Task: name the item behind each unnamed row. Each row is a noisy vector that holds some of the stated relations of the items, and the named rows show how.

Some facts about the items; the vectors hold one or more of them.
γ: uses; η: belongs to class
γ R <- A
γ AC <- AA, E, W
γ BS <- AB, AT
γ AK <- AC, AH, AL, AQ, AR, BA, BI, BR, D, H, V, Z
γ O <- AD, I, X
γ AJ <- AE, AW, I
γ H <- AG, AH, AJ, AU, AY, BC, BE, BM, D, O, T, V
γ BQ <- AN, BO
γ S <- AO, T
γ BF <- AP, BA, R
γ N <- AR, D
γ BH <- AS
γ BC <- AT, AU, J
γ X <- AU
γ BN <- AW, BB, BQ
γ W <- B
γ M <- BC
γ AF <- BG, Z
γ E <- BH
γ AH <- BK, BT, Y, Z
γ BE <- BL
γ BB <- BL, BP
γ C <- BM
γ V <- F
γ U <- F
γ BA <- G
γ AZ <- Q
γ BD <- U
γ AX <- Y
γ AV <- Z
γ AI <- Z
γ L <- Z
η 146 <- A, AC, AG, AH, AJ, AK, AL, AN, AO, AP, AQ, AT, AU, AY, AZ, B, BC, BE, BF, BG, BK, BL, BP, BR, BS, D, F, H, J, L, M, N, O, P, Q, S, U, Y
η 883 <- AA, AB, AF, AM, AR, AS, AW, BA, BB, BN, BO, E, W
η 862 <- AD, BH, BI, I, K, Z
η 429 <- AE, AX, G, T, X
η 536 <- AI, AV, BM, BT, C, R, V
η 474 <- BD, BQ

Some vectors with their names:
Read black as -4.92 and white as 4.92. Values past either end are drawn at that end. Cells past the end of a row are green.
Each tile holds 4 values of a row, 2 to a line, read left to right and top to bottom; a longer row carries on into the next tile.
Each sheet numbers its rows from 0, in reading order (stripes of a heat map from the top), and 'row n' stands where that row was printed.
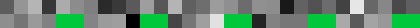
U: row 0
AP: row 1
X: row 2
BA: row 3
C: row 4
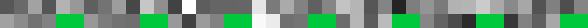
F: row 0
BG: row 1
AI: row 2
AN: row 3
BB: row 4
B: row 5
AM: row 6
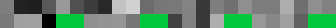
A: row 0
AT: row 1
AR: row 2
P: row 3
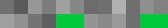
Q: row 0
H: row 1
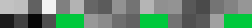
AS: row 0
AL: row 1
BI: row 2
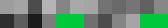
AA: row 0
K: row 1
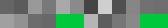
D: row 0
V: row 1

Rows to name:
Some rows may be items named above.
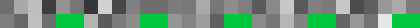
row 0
L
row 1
V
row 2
P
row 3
S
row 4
AE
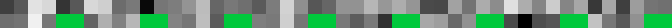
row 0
BS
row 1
BN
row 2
AZ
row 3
M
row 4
AC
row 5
AO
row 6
BH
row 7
BM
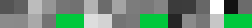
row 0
BC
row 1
BP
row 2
AB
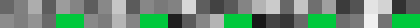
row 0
AH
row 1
S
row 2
AF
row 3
E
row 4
BS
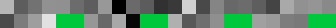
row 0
X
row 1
R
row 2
V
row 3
AU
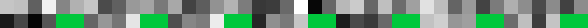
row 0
AS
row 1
AE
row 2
T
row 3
AB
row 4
E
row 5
BQ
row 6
AW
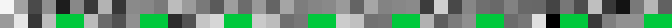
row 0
BO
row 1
BT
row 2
AX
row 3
BL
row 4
BL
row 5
V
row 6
BF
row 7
G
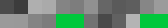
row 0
J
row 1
Z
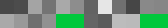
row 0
AO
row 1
BD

